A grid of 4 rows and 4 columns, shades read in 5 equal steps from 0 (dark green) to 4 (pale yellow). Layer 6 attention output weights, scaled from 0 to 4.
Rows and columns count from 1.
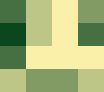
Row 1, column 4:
2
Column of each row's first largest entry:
3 3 2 1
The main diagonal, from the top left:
1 3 4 3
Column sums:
5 12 14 10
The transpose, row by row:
1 0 1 3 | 3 3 4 2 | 4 4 4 2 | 2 1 4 3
